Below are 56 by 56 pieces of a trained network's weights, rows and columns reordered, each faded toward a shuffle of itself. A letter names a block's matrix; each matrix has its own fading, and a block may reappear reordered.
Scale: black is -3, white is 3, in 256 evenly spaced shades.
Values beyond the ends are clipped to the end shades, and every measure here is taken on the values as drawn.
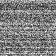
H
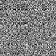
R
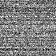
H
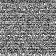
H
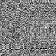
R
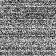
H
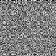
R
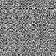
R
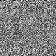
R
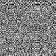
R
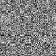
R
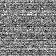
H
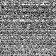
H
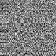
R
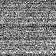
H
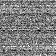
H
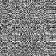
R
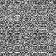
R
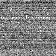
H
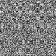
R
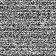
H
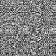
R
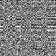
R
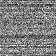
H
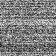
H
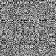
R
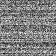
H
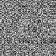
R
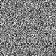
R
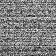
H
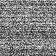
H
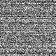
H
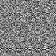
R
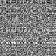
R
